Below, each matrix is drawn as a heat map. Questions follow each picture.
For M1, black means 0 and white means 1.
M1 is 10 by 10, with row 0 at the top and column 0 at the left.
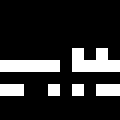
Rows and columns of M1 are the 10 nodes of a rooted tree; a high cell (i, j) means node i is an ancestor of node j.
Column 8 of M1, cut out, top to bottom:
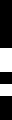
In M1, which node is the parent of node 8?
4
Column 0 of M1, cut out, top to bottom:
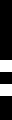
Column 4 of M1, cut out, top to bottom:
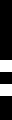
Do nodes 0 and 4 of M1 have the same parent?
yes
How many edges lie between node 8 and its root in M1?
3
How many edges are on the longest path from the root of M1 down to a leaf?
3
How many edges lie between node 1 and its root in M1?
2
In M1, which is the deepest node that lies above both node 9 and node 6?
7
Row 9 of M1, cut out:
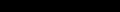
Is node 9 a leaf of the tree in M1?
yes
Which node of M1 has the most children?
7
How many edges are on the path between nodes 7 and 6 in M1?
2
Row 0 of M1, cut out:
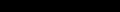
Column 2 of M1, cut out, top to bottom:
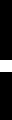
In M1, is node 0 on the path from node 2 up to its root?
no
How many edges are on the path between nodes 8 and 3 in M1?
4
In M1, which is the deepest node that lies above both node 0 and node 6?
7
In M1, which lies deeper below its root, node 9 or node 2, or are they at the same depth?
node 9
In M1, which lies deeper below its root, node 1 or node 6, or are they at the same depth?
node 6
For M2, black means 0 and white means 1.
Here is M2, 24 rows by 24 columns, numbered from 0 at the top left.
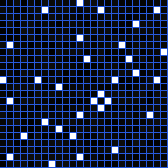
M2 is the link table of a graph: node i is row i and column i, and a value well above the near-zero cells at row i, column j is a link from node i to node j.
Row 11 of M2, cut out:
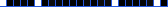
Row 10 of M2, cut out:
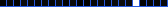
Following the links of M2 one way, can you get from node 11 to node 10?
no
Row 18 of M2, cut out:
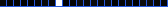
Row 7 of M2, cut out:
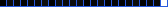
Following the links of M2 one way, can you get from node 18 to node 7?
no
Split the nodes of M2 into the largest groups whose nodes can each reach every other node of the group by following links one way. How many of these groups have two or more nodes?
4
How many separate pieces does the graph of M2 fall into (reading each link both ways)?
8
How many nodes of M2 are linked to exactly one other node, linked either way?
12
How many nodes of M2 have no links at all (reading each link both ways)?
4
